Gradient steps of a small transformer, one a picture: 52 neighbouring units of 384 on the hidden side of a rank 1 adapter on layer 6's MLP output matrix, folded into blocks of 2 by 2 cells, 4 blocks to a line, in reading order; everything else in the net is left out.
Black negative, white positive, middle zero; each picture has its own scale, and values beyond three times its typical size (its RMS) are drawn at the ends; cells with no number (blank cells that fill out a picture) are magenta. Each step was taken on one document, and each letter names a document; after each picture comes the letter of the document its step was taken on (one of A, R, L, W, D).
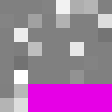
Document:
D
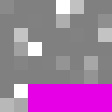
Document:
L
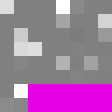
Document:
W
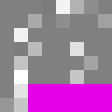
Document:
D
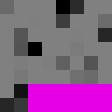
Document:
L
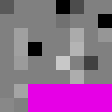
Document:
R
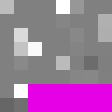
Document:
W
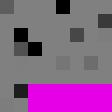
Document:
R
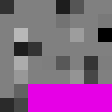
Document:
L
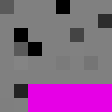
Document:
R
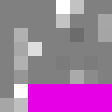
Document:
L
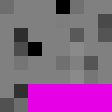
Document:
R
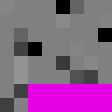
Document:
L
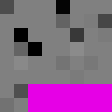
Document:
R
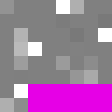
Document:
L
